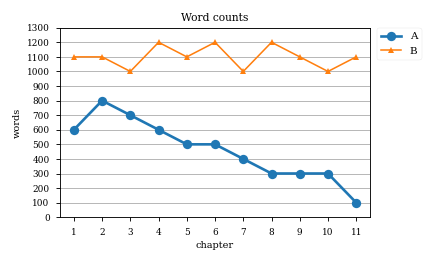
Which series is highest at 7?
B
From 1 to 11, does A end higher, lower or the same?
lower
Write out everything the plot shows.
Title: Word counts
x-axis: chapter, ticks 1 2 3 4 5 6 7 8 9 10 11
y-axis: words, ticks 0 100 200 300 400 500 600 700 800 900 1000 1100 1200 1300
Legend: A, B
Values:
A: 600 800 700 600 500 500 400 300 300 300 100
B: 1100 1100 1000 1200 1100 1200 1000 1200 1100 1000 1100
